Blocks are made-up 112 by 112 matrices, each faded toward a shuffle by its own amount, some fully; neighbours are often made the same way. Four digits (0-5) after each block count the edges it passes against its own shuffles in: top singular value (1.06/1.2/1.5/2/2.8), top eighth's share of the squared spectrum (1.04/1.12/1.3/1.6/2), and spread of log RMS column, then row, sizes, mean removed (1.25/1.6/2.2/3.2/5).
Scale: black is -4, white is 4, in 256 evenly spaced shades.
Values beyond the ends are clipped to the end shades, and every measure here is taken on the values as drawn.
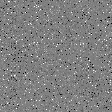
3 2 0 0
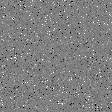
2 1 0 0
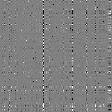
5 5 3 2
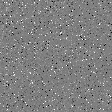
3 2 0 1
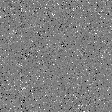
2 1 0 0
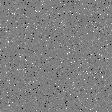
2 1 0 0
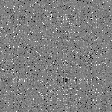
4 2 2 1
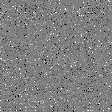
3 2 1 1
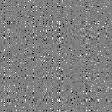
5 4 3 2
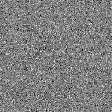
3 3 1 1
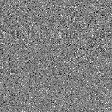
4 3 1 2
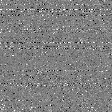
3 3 0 3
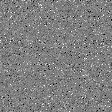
1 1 0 2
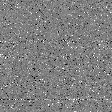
2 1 0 2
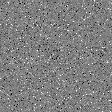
0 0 0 1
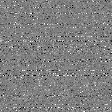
2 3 0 4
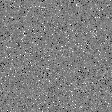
0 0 0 0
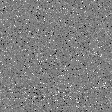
0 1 0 1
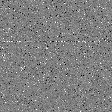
2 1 0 1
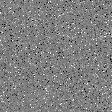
2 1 0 0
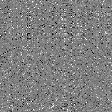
4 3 2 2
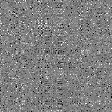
4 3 2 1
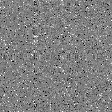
4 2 1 1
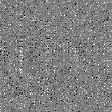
4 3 2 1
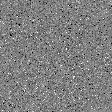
0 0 0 0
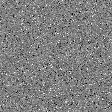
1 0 0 0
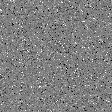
1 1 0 1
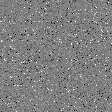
1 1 0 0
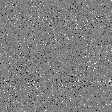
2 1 0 1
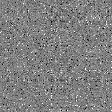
4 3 1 1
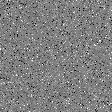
0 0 0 0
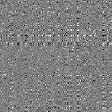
5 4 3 3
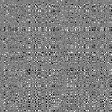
5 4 3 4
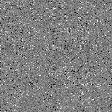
4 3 1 1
